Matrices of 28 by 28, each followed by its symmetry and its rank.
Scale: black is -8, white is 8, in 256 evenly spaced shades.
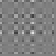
symmetric, rank one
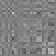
symmetric, rank three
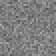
neither, full rank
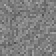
symmetric, full rank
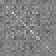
symmetric, rank five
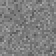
symmetric, full rank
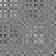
symmetric, rank three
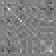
symmetric, rank five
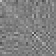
symmetric, rank five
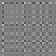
symmetric, rank one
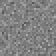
symmetric, full rank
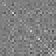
symmetric, rank five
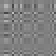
symmetric, rank one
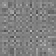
symmetric, rank three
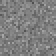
neither, full rank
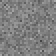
symmetric, full rank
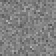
neither, full rank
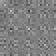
symmetric, rank three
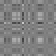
symmetric, rank one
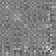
symmetric, rank three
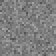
neither, full rank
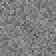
symmetric, full rank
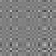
symmetric, rank one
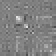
symmetric, rank five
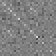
symmetric, rank five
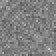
symmetric, full rank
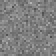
neither, full rank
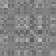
symmetric, rank three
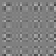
symmetric, rank one
